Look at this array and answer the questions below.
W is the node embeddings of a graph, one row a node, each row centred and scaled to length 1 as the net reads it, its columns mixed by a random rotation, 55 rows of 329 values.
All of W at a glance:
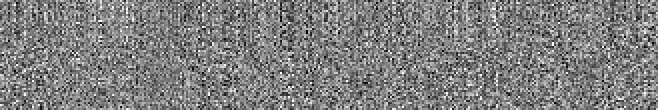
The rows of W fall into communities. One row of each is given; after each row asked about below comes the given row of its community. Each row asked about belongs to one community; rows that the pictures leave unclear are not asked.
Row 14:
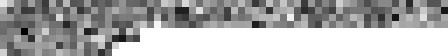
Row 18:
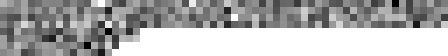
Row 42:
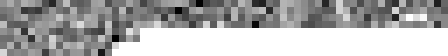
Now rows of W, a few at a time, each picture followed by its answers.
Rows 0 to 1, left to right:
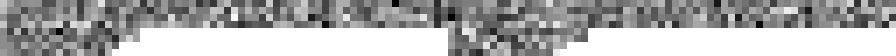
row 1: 18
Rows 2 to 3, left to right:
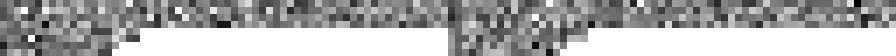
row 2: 18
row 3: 18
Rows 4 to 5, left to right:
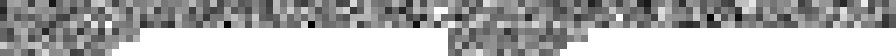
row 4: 18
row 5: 42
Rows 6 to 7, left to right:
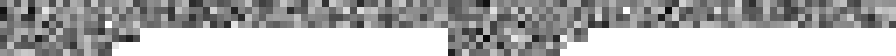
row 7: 18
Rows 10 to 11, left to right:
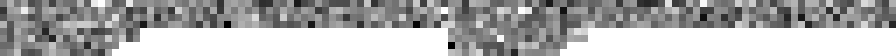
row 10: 18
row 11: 42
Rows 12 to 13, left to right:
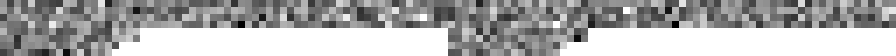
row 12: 42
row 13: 18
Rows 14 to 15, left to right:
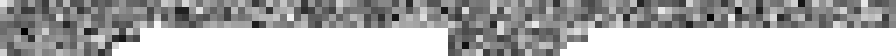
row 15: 42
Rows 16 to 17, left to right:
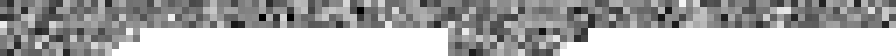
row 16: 42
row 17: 18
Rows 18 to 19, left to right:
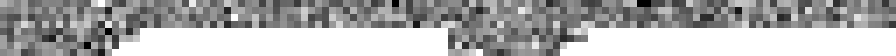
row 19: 42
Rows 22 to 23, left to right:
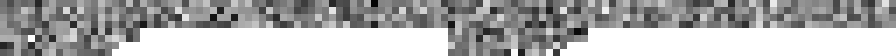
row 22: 18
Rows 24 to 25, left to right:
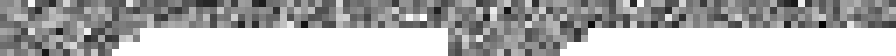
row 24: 42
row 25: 18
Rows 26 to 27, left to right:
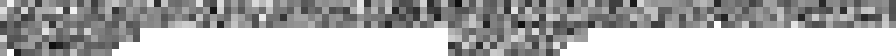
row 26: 14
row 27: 18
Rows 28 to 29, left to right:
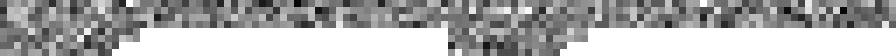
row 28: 18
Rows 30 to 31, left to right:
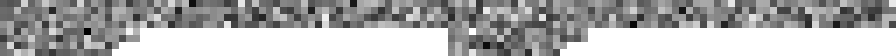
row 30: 42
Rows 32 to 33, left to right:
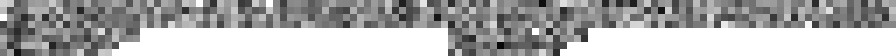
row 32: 14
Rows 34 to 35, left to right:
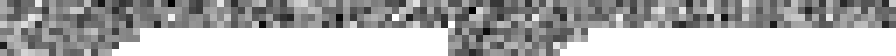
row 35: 42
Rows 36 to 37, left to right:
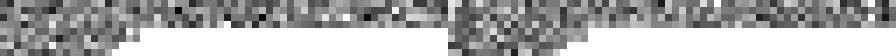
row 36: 42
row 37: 14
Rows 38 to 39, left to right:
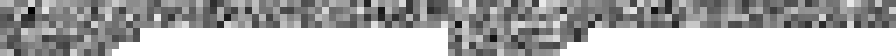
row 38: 14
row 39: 18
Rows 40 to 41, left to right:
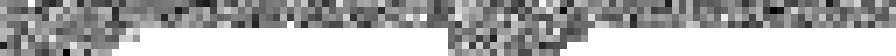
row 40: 42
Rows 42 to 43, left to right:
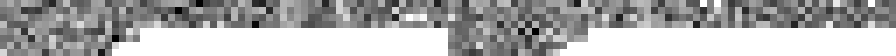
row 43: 14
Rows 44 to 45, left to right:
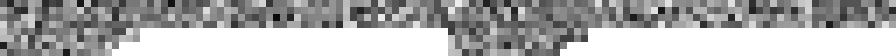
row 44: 42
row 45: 14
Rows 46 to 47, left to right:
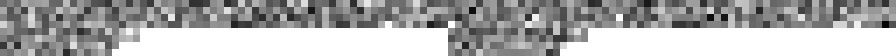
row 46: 42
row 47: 42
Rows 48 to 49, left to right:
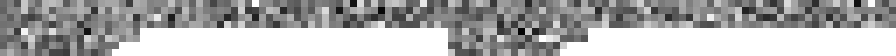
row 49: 14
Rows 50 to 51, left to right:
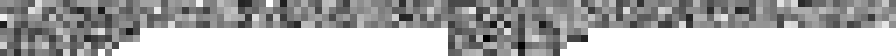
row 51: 18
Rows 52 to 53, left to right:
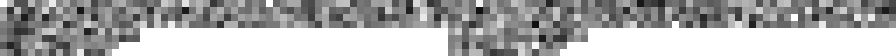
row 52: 14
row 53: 42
